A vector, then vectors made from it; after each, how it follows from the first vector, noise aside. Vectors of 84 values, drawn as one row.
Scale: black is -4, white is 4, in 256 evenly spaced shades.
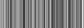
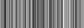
wrapped around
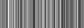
wrapped around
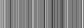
partly zeroed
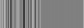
partly zeroed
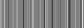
partly zeroed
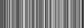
negated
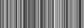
wrapped around
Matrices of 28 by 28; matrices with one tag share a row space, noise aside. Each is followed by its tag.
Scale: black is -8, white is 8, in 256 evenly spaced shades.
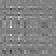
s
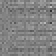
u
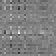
s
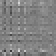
s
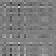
s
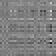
u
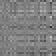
u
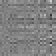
u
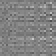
u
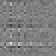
s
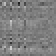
s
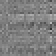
u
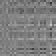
u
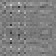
s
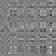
u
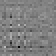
s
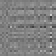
u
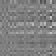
u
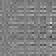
u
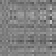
u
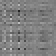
s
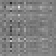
s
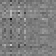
s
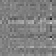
u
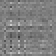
s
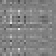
s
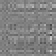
u
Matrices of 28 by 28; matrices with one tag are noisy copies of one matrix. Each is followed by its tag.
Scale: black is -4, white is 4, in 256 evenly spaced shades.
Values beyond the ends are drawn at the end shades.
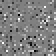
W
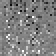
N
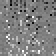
N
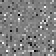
W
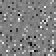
W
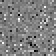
W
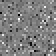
W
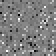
W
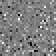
W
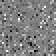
W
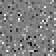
W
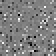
W
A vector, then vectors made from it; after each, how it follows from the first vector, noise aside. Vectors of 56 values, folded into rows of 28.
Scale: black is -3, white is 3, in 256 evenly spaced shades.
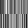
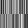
reversed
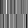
partly zeroed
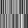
reversed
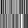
reversed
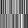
reversed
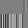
partly zeroed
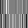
partly zeroed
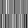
partly zeroed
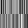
reversed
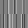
partly zeroed
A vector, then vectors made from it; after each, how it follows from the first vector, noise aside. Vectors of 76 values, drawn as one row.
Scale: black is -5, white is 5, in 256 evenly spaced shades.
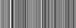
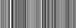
copied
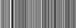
copied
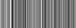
copied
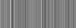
shrunk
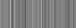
shrunk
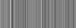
shrunk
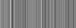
shrunk
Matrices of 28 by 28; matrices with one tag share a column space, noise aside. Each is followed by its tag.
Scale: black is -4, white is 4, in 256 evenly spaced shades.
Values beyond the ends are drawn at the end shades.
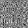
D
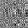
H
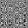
D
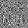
D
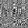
H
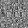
H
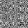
D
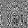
D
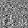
D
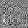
D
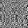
D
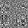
D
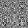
D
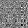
D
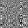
D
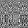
D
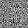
D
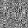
H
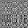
D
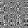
D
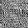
H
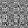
D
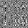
D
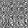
D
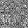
D
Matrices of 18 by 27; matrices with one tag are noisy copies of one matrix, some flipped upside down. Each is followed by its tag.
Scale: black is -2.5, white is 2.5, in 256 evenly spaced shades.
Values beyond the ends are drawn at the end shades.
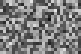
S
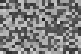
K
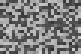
K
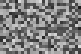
K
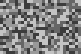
K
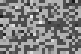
K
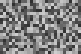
S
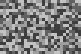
K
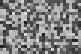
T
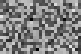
S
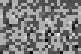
T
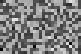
S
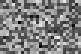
K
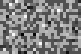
T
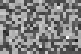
T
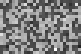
T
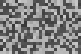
S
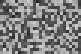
S
